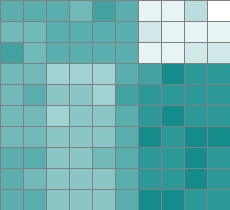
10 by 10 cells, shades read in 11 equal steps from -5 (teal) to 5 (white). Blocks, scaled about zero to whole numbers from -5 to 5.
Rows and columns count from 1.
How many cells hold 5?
1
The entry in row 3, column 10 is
3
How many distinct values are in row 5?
6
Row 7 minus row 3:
2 0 2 2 2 0 -9 -8 -8 -8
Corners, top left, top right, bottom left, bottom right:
-2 5 -2 -4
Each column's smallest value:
-3 -2 -2 -2 -3 -3 -5 -5 -5 -5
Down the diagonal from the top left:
-2 -1 -2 1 1 -2 -5 -4 -5 -4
